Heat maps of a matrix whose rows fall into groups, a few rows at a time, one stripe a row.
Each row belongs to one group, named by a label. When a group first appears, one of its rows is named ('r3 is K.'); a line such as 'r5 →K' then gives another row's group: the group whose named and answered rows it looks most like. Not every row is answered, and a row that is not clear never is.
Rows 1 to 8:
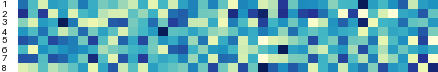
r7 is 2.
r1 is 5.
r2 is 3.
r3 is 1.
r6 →1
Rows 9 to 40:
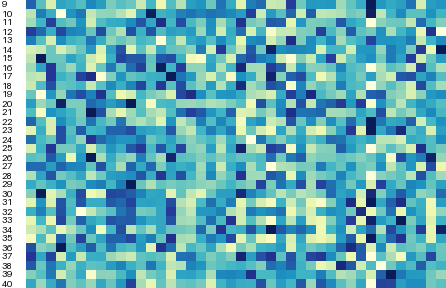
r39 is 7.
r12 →2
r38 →1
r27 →2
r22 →5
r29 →7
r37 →3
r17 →1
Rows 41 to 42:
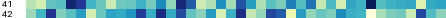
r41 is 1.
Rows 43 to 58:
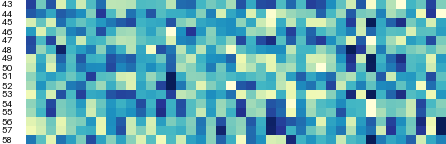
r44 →2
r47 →3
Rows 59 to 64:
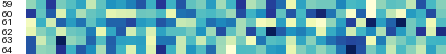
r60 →3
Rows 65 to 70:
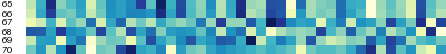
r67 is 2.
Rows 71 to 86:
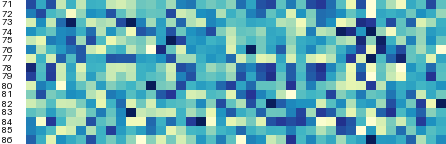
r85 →1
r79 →3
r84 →1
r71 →3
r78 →3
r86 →5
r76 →7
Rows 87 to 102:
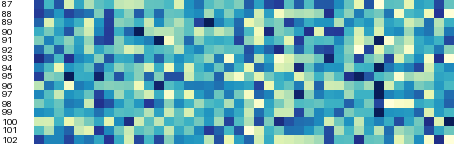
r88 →2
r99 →5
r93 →2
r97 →5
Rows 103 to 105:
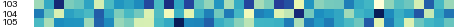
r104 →5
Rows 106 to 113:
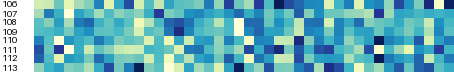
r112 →5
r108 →1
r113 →7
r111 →3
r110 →5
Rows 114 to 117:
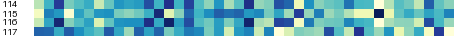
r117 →2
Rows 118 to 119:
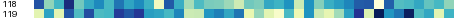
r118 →7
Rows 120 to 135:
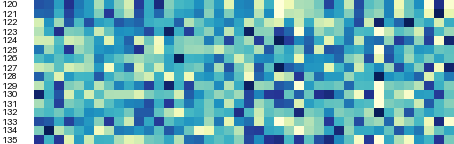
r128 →5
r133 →2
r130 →3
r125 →7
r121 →2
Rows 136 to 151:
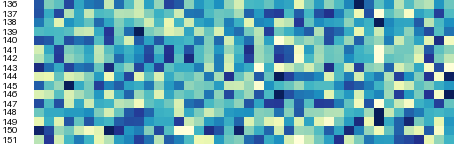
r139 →7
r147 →3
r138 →5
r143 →2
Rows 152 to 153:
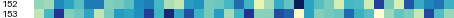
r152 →1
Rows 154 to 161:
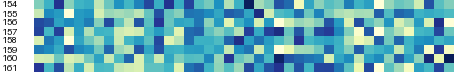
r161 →3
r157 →3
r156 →2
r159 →2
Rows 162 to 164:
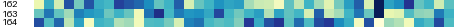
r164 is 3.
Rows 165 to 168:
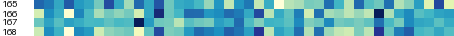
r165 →2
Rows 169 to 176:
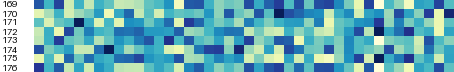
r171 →1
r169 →3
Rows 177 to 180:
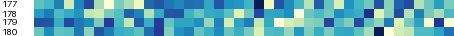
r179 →2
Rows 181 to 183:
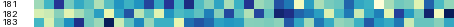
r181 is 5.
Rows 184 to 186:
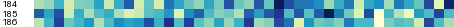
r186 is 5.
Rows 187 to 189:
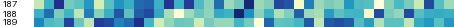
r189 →7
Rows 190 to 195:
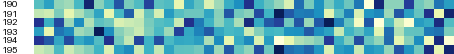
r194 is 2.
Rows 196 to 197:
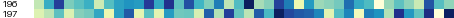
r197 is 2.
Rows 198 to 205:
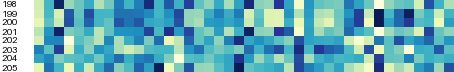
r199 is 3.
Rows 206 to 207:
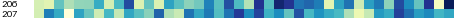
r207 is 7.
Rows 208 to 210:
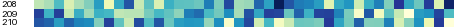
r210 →2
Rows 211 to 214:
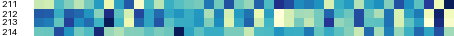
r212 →2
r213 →2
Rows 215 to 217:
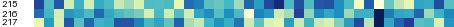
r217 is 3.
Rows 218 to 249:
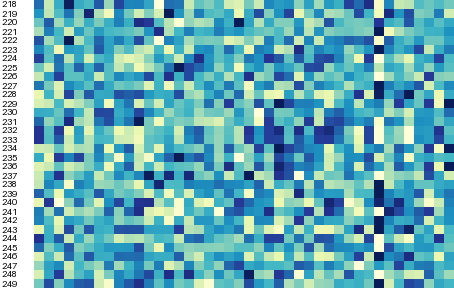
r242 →5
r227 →5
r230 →7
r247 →7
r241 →7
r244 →3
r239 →5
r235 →1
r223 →5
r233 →3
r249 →1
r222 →7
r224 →3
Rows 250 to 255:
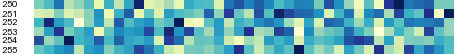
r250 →7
